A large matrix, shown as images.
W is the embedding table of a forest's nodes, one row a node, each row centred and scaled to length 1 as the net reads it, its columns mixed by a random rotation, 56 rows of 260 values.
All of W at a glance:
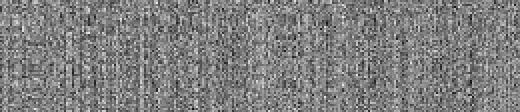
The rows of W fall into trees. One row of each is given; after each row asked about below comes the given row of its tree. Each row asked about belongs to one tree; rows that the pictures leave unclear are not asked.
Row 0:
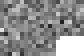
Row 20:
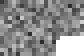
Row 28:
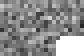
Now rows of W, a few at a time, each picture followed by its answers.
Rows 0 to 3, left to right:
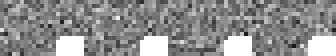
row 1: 0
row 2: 28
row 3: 0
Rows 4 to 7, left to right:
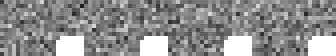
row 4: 20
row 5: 20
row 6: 0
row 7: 28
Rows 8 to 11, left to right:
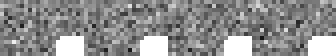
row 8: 28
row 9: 28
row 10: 28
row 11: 28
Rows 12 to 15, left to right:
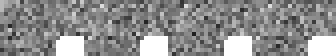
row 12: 28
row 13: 0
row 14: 0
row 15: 0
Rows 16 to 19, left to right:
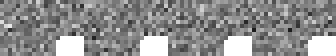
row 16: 20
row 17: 28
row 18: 28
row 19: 28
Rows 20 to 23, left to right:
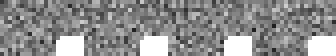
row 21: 20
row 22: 20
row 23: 28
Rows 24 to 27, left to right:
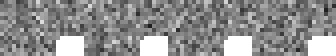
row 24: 20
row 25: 28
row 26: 20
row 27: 20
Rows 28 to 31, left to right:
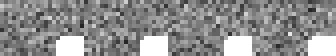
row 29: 20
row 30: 0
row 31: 0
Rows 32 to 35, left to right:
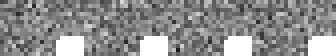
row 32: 20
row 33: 20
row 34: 20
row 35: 20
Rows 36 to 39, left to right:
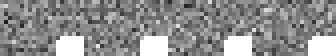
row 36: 28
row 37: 20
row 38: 20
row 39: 0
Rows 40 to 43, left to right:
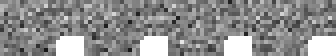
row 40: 28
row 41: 28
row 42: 28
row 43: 28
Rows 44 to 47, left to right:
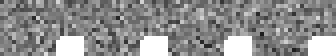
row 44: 20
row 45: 20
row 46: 0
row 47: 28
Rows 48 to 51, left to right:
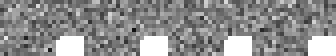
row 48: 0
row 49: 20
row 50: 20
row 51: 20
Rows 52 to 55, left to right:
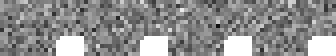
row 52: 28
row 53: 20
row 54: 0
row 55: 20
